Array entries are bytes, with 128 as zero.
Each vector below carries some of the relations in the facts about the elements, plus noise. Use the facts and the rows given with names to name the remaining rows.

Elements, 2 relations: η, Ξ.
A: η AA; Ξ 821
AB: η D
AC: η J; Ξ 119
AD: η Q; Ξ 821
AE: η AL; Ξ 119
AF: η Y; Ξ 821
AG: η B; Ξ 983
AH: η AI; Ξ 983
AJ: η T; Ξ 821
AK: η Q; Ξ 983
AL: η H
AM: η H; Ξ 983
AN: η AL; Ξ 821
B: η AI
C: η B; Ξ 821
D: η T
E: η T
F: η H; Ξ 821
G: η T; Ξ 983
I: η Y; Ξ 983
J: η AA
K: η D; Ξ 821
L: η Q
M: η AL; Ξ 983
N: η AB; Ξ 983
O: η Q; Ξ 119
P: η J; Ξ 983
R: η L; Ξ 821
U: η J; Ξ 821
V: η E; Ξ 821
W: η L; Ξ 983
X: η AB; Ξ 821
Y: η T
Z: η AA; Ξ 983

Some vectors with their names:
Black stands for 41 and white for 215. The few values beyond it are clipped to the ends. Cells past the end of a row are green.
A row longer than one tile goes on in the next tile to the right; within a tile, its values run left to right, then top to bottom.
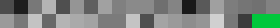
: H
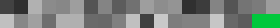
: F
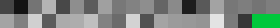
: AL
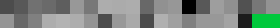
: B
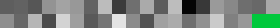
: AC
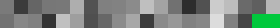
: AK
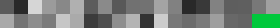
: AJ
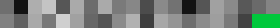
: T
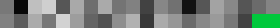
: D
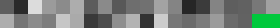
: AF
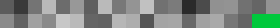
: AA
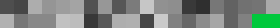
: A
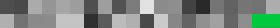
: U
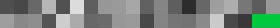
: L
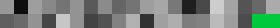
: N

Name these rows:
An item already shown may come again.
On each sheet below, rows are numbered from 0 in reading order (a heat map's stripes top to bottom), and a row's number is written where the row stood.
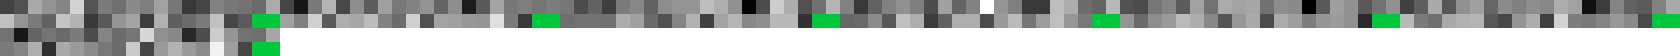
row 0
R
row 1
AL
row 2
AG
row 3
P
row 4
AI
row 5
C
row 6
M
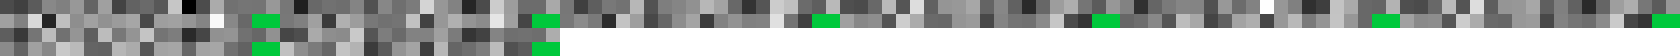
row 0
AE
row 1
AM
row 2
W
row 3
L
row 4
Z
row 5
L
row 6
AA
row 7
AD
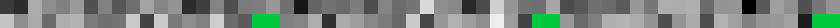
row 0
AN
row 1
M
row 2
B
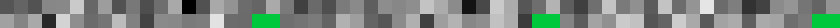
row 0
O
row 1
AH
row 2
J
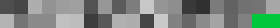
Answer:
A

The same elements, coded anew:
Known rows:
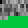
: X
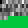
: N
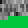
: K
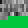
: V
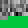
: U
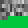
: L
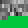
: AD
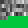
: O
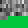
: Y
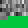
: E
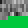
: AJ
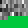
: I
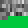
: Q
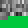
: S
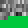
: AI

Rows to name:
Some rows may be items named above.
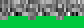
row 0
U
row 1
AD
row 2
Z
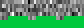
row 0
AK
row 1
N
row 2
C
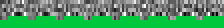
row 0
AE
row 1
F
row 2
AK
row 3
C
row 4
W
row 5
AG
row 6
AC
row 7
P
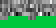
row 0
A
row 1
AK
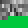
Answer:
R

